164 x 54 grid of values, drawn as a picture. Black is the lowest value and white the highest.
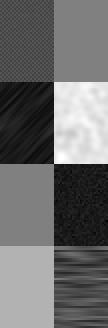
The table splits into 4 rows of 2 panels. Panel 1,1: low, checkered, faint in contrast. Panel 1,2: middling, flat. Panel 2,1: very low, slanting up to the right, faint in contrast. Panel 2,2: very high, blotchy, faint in contrast. Panel 3,1: middling, flat. Panel 3,2: very low, fine-grained, faint in contrast. Panel 4,1: high, flat. Panel 4,2: low, streaked across.
